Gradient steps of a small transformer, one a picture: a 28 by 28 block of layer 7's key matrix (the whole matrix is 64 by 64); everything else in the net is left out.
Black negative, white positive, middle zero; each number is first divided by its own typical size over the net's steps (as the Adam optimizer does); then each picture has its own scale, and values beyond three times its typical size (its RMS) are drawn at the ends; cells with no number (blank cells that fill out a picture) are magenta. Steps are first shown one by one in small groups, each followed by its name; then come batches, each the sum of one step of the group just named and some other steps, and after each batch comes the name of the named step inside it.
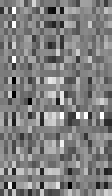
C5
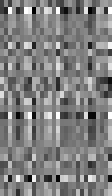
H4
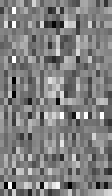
C5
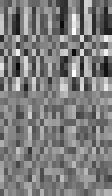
H4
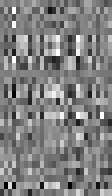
C5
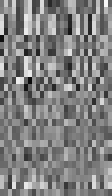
H4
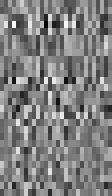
C5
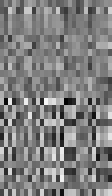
H4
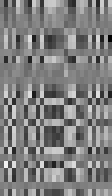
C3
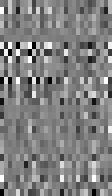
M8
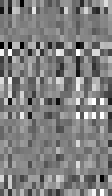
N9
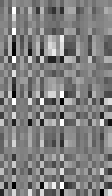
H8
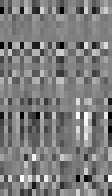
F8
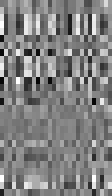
M8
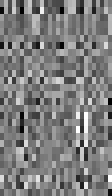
F8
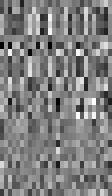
N9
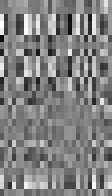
C3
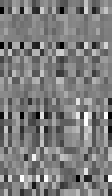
F8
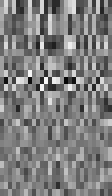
C3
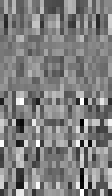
C3
